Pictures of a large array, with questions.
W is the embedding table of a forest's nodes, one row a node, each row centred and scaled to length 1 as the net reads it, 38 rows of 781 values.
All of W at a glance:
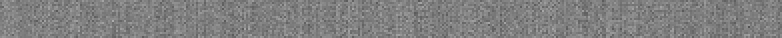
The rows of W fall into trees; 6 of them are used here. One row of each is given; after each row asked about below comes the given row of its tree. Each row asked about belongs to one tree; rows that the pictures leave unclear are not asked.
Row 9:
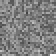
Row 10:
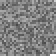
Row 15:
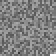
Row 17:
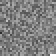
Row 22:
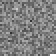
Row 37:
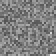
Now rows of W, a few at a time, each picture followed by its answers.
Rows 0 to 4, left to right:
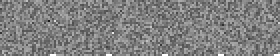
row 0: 22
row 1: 10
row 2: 9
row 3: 15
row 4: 22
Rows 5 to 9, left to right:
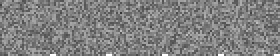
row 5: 9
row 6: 15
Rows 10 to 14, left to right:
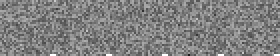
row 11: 17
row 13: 9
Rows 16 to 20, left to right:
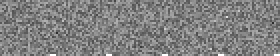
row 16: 37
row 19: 17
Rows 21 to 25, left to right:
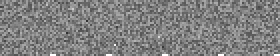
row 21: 15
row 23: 10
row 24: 15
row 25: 9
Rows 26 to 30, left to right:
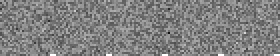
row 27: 15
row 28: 9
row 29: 17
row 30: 37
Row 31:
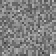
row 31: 15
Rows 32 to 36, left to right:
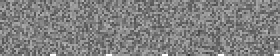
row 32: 15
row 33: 22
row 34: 9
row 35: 9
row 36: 10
